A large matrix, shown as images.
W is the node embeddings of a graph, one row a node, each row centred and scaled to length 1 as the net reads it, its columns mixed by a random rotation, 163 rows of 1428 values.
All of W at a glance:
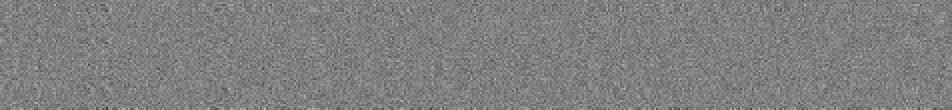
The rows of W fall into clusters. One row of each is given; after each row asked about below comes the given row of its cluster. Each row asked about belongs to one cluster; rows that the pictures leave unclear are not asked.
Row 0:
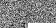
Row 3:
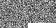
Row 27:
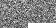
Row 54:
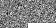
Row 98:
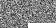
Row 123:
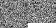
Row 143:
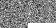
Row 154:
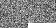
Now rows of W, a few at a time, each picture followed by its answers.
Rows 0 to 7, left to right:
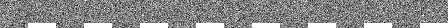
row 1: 54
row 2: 98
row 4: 0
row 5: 154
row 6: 98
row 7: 98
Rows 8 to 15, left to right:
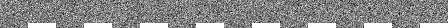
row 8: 98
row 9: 54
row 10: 0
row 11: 154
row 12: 98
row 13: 54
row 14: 54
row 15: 54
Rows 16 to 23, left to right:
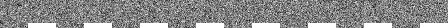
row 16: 54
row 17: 154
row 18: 27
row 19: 27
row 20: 3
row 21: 98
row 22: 143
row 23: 54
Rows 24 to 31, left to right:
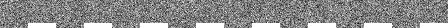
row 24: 0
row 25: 0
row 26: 3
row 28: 123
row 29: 143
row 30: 0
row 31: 3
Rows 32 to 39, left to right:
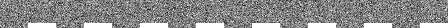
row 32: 3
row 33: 0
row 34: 123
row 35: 143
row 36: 54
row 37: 143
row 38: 123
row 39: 0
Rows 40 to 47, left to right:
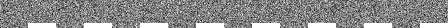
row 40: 98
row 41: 143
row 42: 3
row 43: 98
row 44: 154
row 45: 3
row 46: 143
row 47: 98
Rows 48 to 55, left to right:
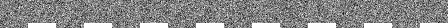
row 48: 54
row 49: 0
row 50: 3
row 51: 27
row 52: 0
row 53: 143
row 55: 3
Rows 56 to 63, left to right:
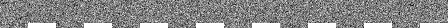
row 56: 0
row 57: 54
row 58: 54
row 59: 98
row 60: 3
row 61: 98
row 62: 98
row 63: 54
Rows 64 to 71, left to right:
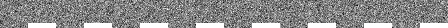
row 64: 54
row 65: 3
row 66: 27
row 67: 154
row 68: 27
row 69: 143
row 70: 54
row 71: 3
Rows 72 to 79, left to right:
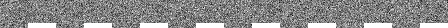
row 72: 0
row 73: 123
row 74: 154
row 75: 27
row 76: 154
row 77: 27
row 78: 3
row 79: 154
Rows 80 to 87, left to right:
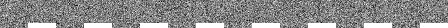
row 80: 0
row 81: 54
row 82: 154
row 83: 143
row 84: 3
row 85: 143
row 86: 143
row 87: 0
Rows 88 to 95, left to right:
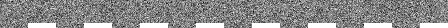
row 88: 27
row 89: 154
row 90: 123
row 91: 123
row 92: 98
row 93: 27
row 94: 154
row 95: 143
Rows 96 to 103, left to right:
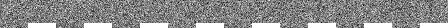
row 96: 27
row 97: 27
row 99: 123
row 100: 123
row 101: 143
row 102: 154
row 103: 143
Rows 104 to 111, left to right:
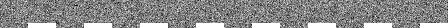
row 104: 154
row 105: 54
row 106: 0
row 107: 27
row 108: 154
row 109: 3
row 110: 27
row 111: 154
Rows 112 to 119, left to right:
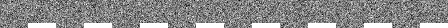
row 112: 27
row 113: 143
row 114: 98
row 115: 54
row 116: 123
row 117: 0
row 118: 123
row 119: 0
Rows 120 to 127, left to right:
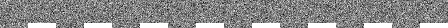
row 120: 3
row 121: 98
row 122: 154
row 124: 27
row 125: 154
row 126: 154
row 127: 123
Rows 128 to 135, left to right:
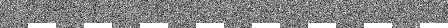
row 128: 154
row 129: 143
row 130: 154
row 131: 98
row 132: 27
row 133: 98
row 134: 98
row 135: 3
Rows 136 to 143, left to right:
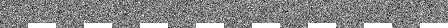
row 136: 54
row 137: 98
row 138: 98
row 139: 54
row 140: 27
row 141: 98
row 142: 3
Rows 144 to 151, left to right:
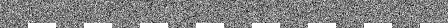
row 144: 98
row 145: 3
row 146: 143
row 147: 0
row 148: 143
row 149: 123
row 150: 54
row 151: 54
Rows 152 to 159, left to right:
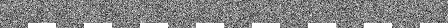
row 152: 27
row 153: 154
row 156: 0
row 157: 98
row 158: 143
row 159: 3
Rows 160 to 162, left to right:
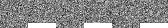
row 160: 54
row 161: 3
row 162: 54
